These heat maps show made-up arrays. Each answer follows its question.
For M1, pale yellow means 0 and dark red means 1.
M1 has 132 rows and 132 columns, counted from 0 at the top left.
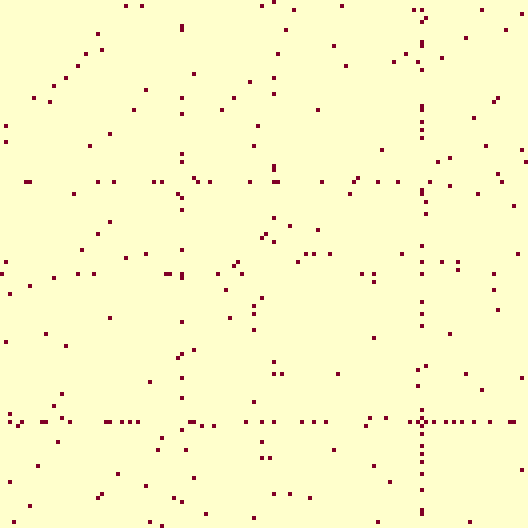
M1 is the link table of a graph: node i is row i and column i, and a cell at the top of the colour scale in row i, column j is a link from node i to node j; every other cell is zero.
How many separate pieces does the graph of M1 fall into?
1
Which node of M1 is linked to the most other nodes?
node 105
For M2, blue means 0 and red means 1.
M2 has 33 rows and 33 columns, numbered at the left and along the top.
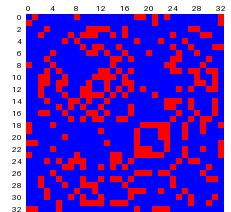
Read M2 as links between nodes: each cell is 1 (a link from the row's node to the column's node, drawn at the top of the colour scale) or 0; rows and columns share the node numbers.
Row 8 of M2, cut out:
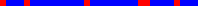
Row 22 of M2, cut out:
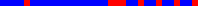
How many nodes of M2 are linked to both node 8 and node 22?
3
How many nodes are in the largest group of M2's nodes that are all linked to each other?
6
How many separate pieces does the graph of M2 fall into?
1
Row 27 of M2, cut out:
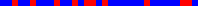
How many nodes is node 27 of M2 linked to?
10
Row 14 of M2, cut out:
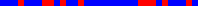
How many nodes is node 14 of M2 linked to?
10
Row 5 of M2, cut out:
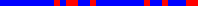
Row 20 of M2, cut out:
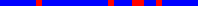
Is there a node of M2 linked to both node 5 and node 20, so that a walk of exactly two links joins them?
no
